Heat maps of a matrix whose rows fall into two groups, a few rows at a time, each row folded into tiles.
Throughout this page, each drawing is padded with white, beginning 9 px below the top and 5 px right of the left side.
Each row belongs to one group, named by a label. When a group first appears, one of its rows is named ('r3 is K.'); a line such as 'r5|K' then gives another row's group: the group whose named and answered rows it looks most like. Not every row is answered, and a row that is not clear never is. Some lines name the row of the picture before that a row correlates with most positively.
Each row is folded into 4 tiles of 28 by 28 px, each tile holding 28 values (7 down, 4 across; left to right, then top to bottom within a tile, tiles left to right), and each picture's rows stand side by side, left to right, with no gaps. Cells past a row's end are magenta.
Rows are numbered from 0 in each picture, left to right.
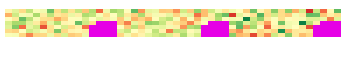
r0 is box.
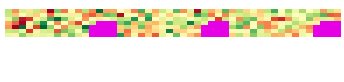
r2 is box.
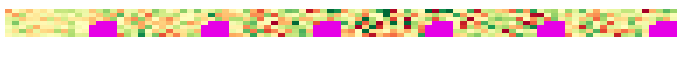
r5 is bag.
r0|bag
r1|box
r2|bag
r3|box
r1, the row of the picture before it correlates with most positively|2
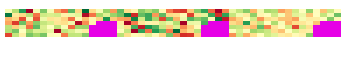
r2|box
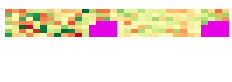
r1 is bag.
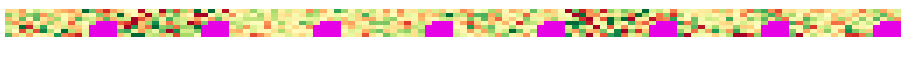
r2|box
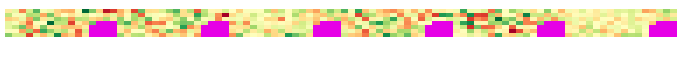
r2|bag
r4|bag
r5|bag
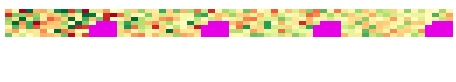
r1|box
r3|box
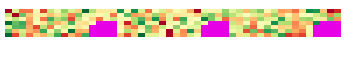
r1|bag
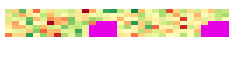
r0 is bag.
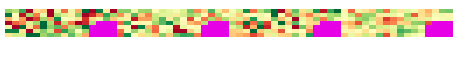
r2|box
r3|bag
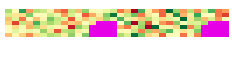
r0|box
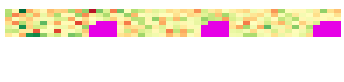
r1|bag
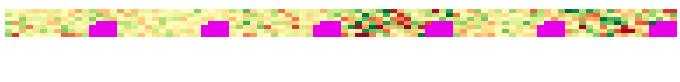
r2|box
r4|box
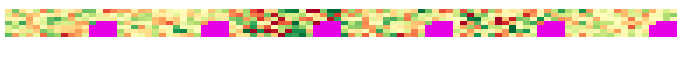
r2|bag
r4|bag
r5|box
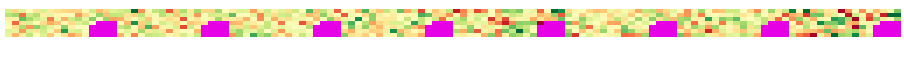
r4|bag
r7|box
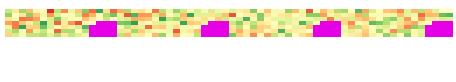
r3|box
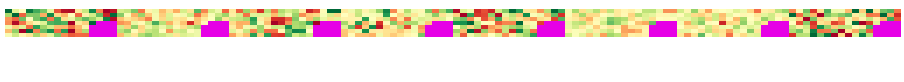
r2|bag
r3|box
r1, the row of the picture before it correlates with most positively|0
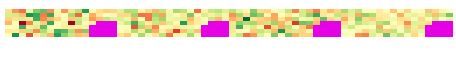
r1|bag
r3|box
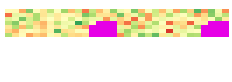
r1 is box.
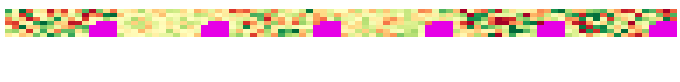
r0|box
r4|bag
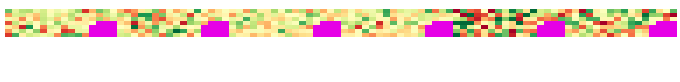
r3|box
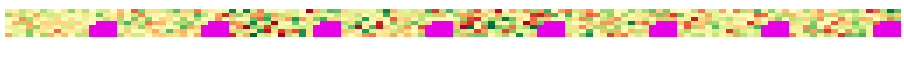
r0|box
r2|bag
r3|box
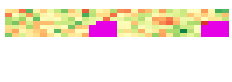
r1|bag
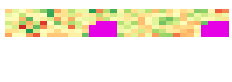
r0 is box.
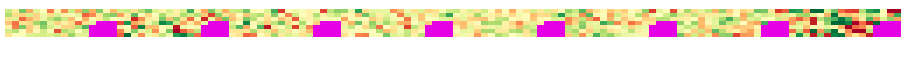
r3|box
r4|box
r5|box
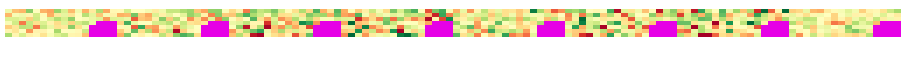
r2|box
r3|bag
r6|box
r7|bag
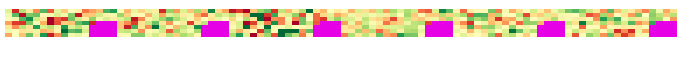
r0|bag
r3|bag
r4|bag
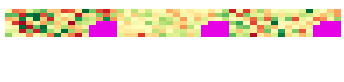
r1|box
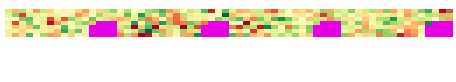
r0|bag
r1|box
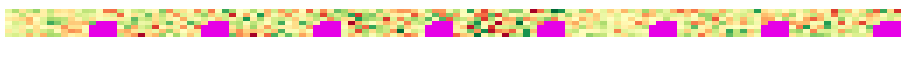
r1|box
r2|box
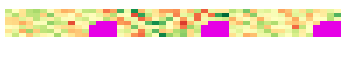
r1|box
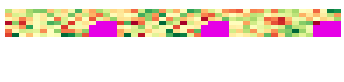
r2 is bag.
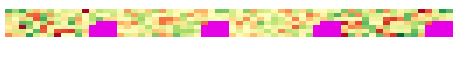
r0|bag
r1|bag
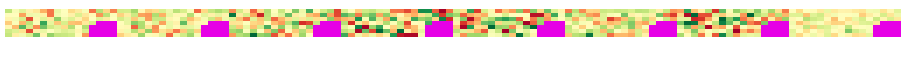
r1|bag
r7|bag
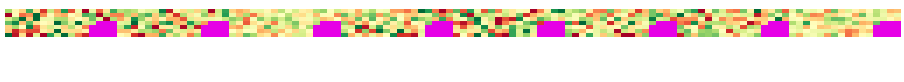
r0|box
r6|box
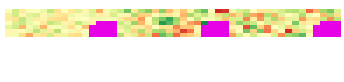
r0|box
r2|bag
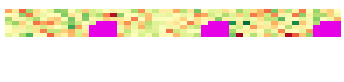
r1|box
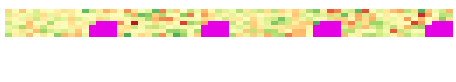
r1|bag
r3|box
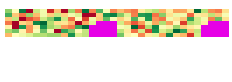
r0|box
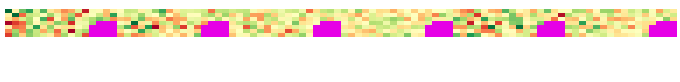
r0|bag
